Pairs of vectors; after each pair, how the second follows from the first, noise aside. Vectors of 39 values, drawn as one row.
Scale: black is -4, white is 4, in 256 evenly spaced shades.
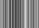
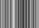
reversed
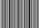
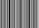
reversed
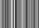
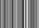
reversed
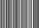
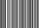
reversed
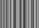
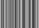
wrapped around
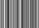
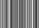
wrapped around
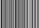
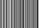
reversed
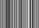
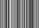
reversed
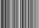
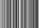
reversed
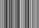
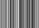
reversed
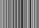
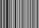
wrapped around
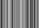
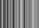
wrapped around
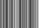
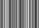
wrapped around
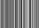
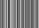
reversed
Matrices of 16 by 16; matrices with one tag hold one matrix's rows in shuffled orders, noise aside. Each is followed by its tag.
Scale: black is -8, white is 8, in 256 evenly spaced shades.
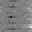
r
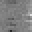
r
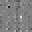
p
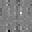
p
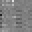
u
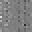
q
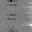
r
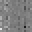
q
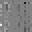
q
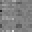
u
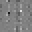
p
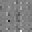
p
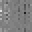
q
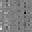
q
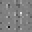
p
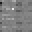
u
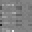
u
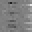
r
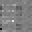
u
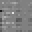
u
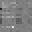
u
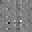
p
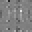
p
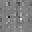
p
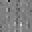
p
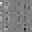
q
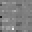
u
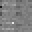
u
